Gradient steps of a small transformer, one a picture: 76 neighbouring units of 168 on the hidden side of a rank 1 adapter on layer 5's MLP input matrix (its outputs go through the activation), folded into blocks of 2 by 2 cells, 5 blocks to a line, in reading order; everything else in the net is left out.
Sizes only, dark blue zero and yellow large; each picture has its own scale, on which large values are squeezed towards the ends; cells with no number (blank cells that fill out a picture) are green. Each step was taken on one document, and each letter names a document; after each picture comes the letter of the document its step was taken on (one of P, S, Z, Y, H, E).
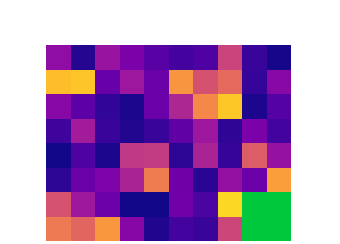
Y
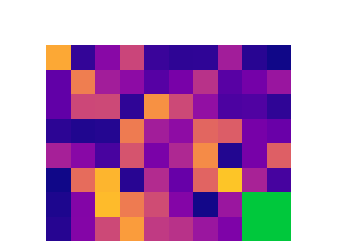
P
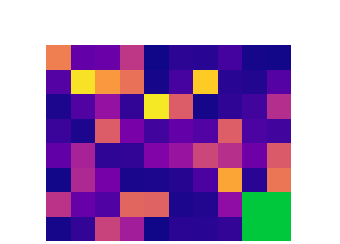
P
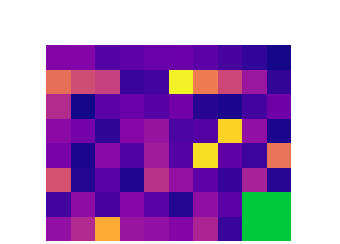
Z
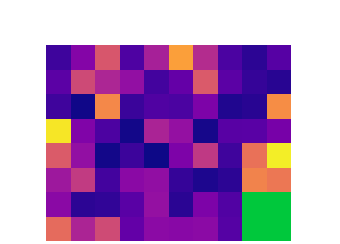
Z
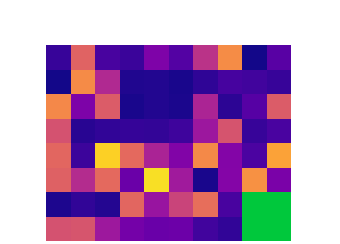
Z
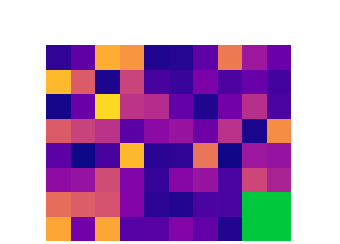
Y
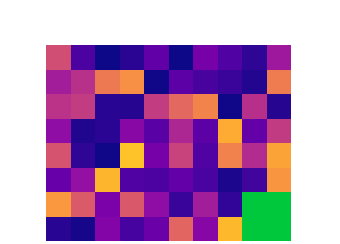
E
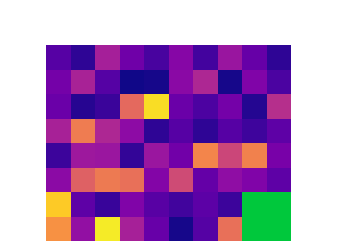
Y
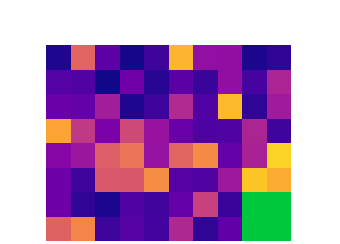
Z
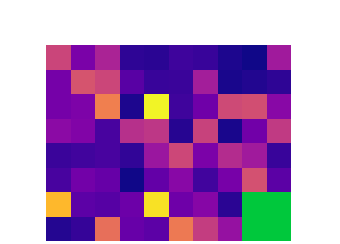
E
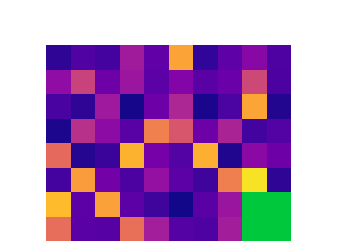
Y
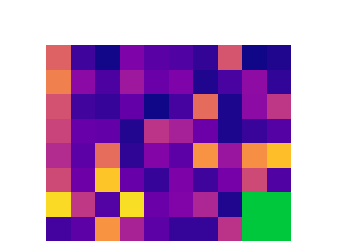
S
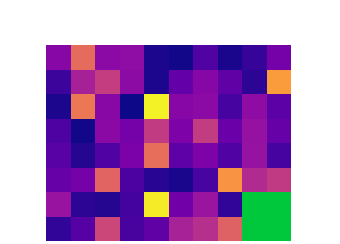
E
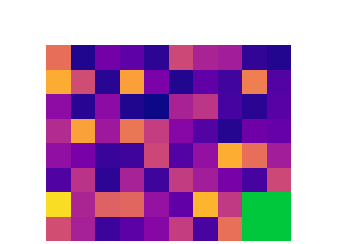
S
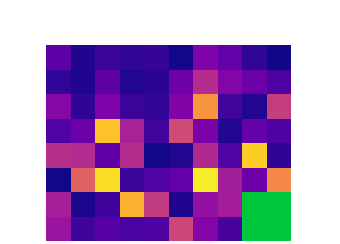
S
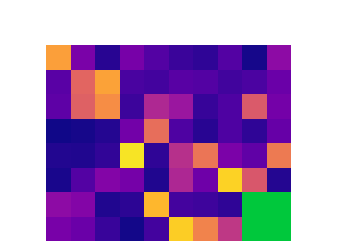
E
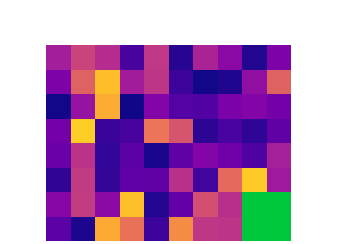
E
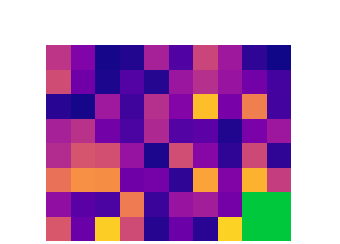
S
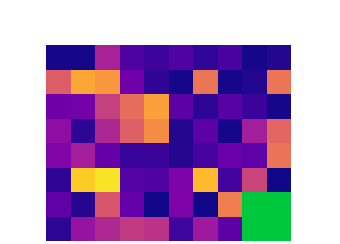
P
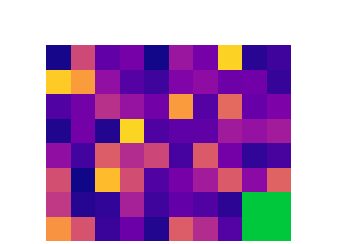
Z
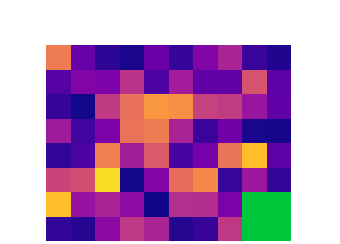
S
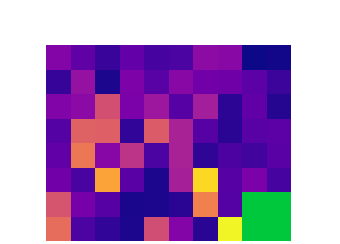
S
